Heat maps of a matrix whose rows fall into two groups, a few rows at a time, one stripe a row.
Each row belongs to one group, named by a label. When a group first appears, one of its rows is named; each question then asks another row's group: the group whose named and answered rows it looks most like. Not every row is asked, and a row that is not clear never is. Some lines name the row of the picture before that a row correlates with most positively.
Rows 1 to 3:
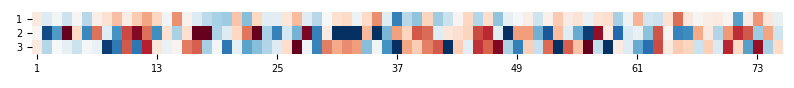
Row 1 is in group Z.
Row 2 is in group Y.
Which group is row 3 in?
Z
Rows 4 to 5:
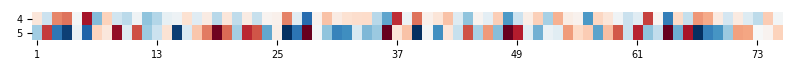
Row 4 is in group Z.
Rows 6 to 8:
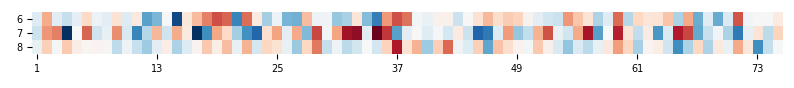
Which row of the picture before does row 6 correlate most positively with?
5
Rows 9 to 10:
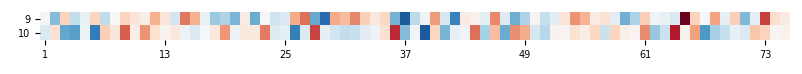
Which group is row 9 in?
Z
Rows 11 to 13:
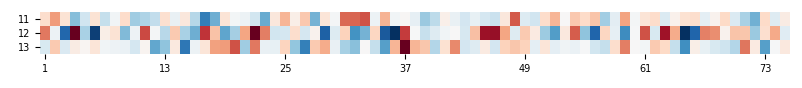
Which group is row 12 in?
Y
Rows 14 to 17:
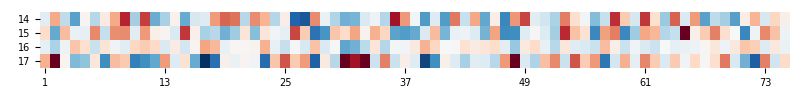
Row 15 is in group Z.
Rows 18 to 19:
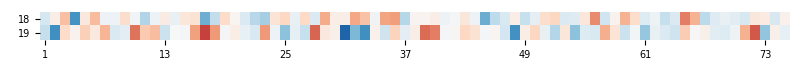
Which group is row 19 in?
Y
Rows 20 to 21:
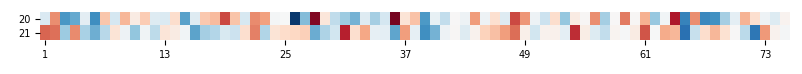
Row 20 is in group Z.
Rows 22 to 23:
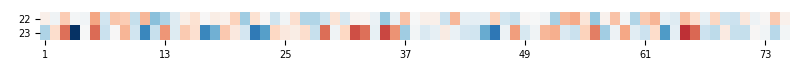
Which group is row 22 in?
Z
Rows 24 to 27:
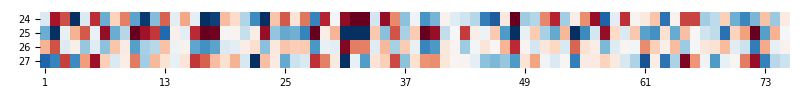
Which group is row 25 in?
Y
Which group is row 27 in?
Y
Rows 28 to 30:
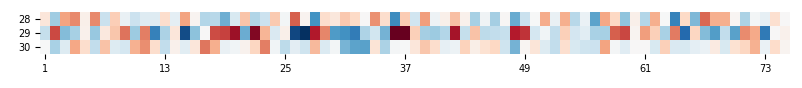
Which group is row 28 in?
Z
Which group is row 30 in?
Y
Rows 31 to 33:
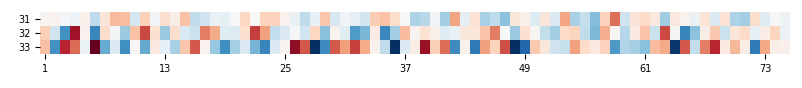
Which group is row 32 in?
Y
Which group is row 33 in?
Z
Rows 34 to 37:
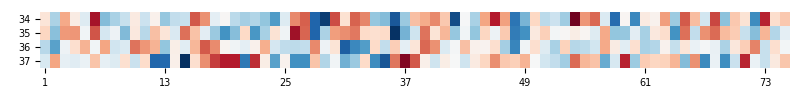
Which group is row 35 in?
Z
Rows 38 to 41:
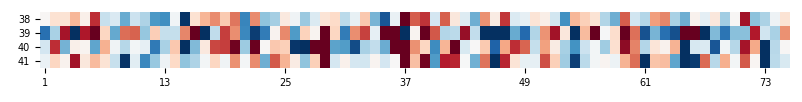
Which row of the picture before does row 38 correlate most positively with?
37
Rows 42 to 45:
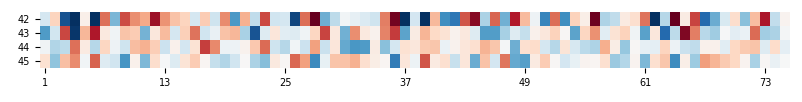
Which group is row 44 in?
Y
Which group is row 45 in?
Z
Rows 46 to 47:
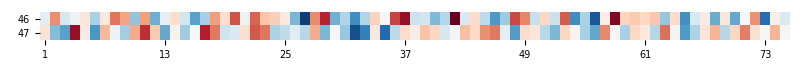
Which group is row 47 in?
Y
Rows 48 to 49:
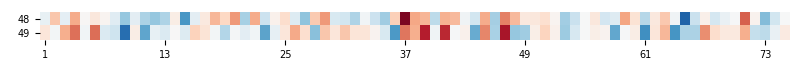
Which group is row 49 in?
Z
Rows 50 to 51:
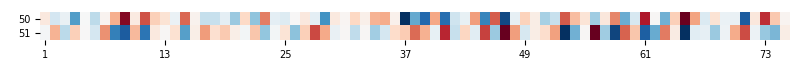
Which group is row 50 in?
Z
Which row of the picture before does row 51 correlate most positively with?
48
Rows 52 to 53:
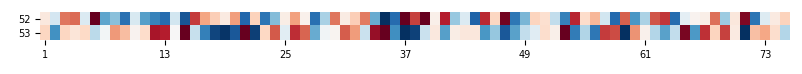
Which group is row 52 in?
Z
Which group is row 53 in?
Z
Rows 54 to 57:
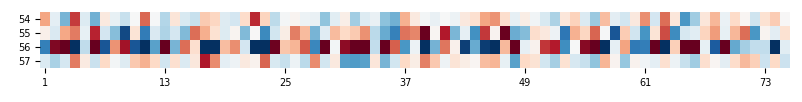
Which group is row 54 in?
Y
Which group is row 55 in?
Z
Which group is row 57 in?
Y
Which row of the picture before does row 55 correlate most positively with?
52
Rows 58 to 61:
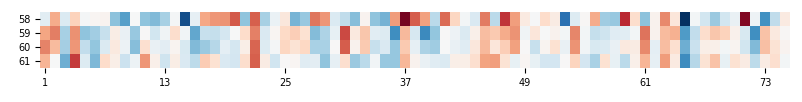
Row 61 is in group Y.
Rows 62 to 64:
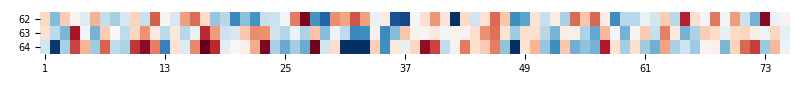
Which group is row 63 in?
Y
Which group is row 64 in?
Y
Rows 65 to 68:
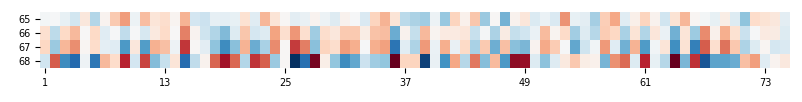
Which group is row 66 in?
Z
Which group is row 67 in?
Z
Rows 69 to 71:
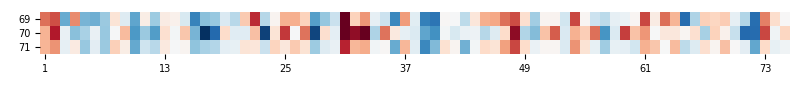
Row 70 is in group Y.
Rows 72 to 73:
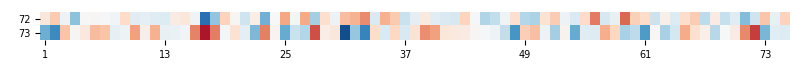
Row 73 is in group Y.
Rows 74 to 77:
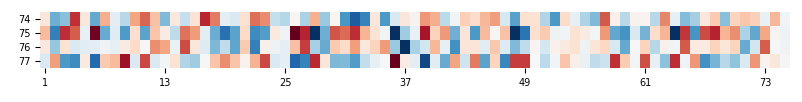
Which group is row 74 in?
Y
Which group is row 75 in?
Z
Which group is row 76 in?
Z
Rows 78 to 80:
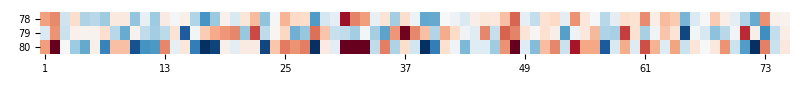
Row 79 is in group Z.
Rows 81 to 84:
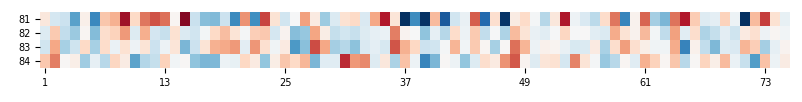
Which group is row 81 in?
Z
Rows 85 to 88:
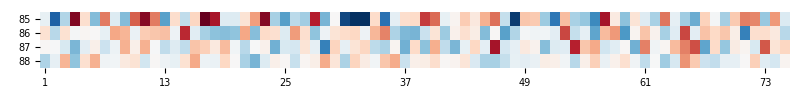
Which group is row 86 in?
Z
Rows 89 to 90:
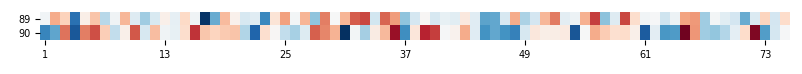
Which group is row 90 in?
Y
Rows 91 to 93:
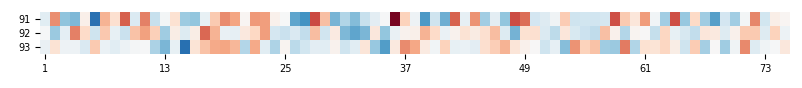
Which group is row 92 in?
Y
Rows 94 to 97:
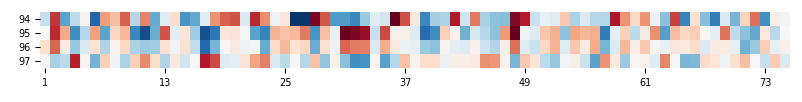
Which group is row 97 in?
Y
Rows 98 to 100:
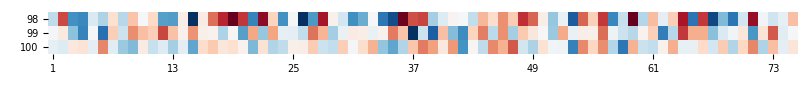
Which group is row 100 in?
Z
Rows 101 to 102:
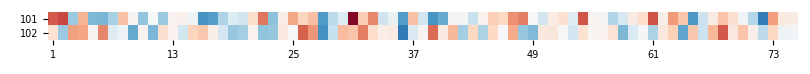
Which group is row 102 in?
Z
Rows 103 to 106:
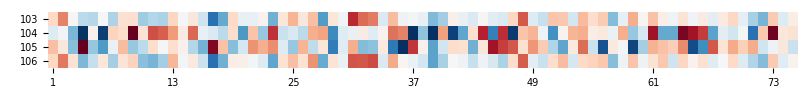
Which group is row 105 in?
Y
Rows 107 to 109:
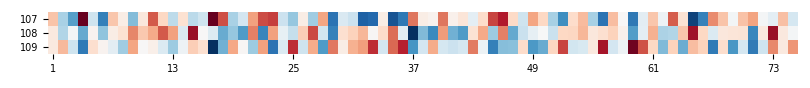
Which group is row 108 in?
Z
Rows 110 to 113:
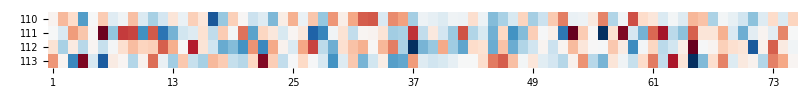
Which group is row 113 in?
Y
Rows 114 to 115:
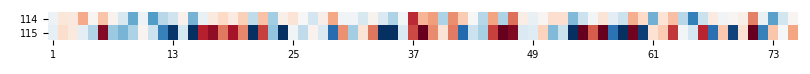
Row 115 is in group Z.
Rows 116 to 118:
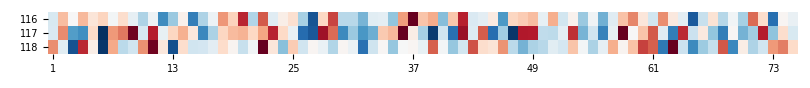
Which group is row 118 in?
Y
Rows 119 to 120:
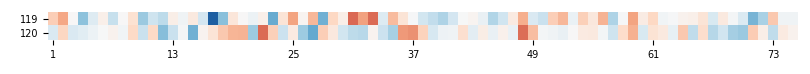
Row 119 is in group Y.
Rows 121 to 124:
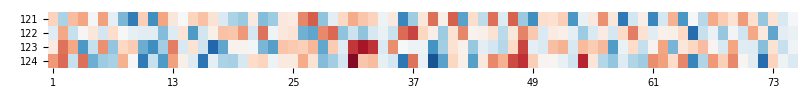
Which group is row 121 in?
Z
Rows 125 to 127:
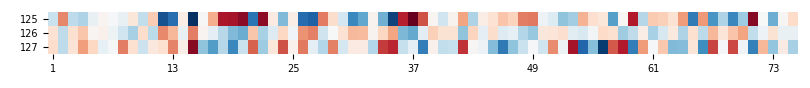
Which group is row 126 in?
Z
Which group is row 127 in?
Z
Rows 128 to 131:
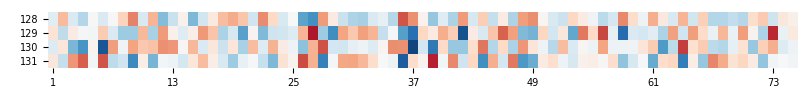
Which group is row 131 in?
Z
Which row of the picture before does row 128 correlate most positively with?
125
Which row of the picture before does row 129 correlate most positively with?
126
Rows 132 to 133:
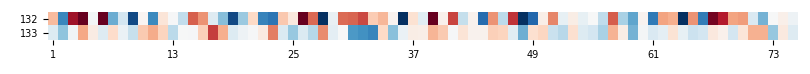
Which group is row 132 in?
Z
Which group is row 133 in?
Y
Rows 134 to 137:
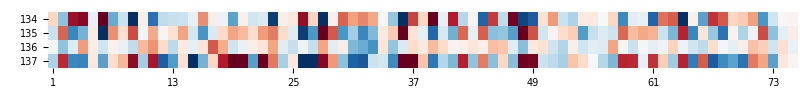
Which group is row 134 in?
Z
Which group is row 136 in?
Y
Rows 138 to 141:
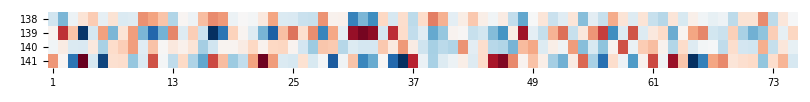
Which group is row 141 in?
Y
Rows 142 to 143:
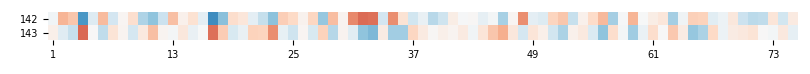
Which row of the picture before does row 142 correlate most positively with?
139
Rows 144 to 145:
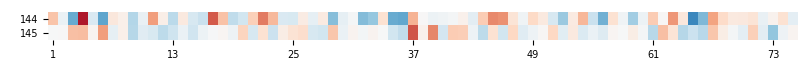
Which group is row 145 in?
Z
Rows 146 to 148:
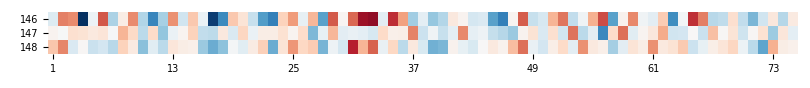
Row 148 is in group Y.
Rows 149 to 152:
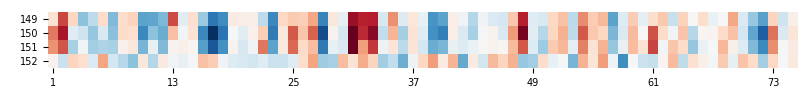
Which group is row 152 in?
Z
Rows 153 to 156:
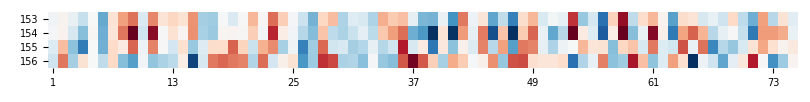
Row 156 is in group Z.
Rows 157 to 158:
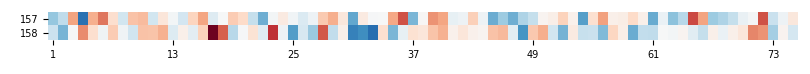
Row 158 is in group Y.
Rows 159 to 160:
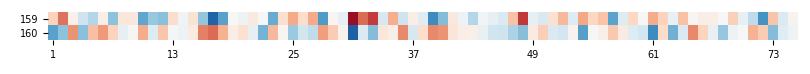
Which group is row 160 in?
Y
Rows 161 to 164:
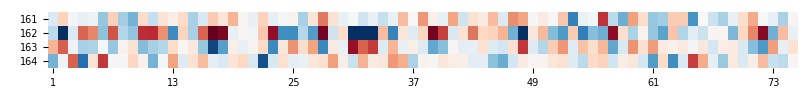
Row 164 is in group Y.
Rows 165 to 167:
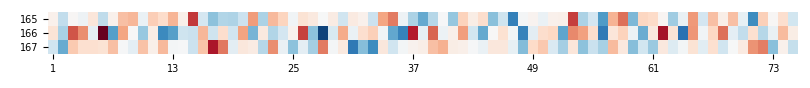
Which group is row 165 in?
Z
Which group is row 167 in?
Y
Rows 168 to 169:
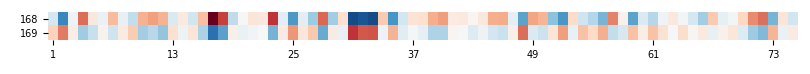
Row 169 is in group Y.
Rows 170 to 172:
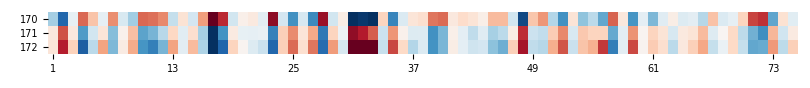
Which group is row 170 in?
Y
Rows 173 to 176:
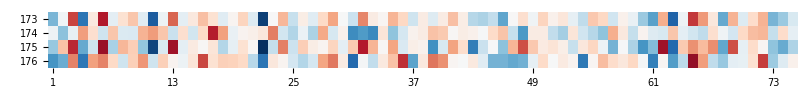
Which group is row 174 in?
Y
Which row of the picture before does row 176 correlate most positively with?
170
